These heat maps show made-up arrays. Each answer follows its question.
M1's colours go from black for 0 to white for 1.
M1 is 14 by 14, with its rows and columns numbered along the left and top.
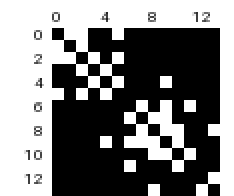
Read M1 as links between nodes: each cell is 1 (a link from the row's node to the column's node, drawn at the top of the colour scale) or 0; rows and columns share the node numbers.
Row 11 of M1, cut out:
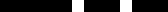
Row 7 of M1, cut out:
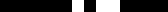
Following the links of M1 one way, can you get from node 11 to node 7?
yes
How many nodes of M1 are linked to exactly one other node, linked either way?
1
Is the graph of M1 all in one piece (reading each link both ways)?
yes
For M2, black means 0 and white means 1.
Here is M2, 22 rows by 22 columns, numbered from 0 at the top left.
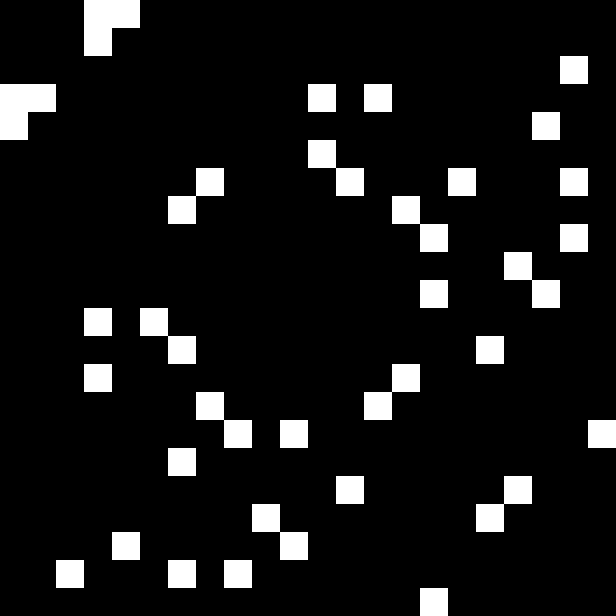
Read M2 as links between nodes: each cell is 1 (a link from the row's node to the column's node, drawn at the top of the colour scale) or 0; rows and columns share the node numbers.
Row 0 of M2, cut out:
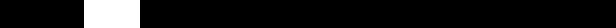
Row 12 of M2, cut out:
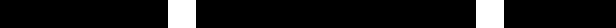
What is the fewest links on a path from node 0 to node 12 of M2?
6
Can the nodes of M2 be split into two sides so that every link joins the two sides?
yes
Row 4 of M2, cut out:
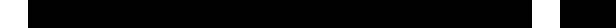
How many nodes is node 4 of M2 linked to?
2
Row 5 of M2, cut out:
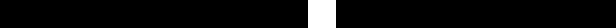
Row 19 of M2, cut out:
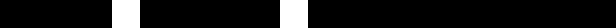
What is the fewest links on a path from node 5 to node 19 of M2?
5
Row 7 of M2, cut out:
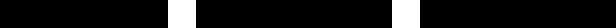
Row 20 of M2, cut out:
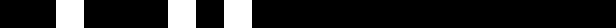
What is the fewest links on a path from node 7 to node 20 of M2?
2
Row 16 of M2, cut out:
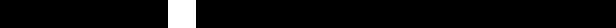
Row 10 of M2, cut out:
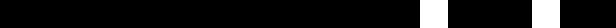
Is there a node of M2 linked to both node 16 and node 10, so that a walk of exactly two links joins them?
no
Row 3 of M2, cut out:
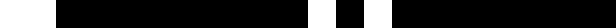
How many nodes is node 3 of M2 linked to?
4
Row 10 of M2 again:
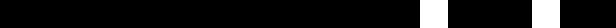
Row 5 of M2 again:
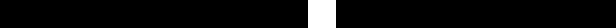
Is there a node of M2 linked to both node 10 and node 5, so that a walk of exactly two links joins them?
no
